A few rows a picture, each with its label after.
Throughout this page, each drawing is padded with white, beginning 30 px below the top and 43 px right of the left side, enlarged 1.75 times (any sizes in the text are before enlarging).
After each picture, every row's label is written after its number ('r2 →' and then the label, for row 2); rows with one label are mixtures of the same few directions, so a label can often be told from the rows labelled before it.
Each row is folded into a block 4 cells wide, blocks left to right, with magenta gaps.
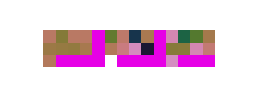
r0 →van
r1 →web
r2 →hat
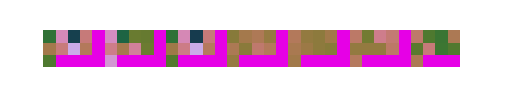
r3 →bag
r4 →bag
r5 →bag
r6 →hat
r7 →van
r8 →van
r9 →hat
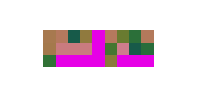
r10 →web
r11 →hat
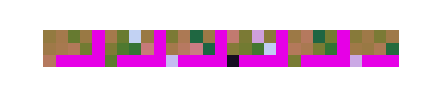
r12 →web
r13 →web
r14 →web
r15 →web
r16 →van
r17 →web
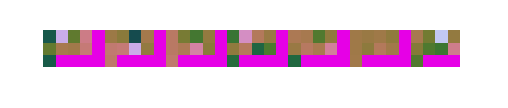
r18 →bag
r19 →bag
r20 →bag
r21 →hat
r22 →web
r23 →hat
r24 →web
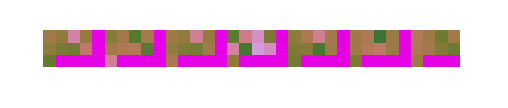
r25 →web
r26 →web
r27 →web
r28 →hat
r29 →bag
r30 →web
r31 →van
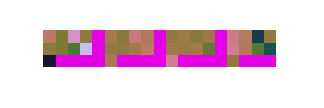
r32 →web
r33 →van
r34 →web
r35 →van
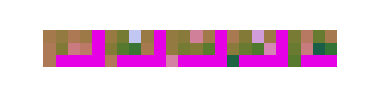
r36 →hat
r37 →web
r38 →web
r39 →web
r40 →hat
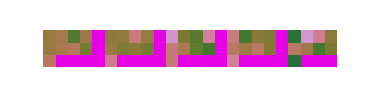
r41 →web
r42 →web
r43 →van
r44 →bag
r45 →hat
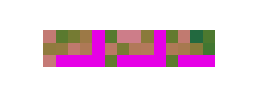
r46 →hat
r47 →hat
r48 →van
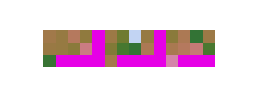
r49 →web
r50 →web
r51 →web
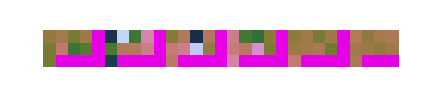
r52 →hat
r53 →bag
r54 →bag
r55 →bag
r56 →web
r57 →van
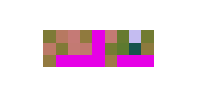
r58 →hat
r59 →bag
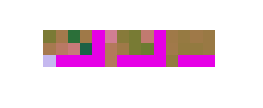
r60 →web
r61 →van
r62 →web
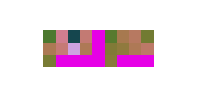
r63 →bag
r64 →van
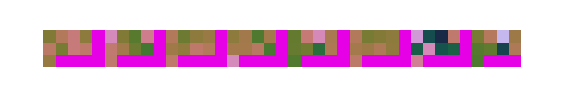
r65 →hat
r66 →van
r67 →hat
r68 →web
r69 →bag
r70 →bag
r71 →hat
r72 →bag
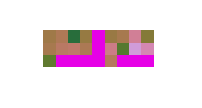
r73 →web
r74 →hat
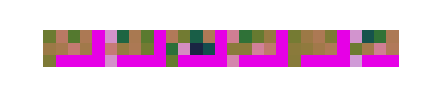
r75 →bag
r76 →bag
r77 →hat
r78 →hat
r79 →van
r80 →hat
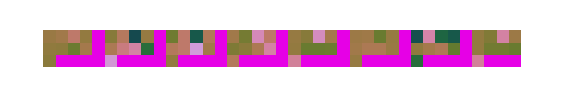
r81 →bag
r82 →web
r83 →bag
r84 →van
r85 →web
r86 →web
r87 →van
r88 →web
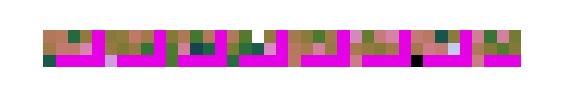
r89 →web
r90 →web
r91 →hat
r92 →web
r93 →bag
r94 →van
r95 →web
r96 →bag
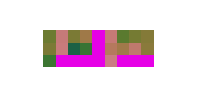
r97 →hat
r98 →bag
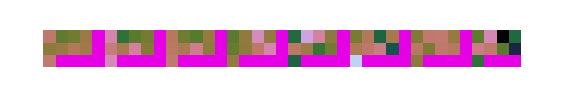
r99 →hat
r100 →bag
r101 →bag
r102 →van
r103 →hat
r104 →web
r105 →hat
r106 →van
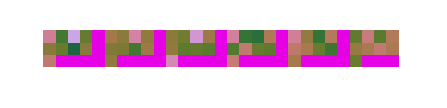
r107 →bag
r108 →bag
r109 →web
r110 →hat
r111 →van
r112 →bag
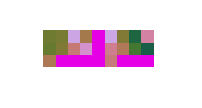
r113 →van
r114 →van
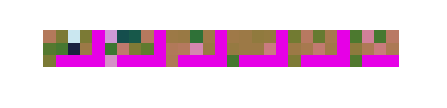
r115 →bag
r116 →hat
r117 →bag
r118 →web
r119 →bag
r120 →bag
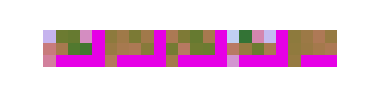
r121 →van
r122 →web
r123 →hat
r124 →van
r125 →van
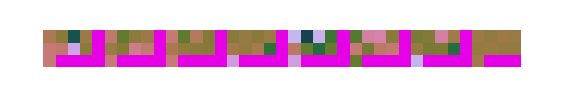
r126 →bag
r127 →hat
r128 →bag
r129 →web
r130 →bag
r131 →hat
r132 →web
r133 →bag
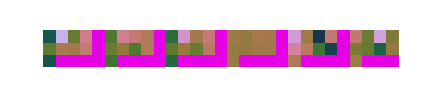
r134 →bag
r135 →bag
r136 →bag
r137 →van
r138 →van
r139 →bag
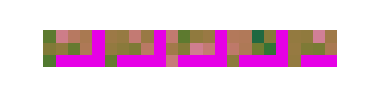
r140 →bag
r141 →web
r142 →hat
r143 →van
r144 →web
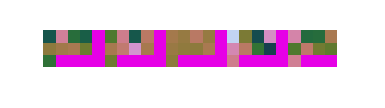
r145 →van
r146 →bag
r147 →web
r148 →van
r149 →hat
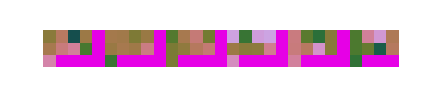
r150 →web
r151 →web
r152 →van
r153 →van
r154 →bag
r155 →bag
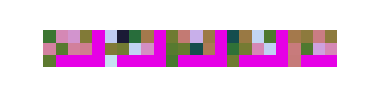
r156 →hat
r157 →hat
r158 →bag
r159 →van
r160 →hat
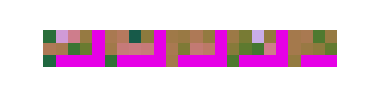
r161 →hat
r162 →web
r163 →hat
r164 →web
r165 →van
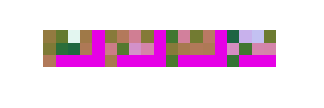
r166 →web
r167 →hat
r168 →bag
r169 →hat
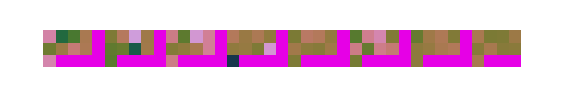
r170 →hat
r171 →bag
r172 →van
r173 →web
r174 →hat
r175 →hat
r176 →van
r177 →hat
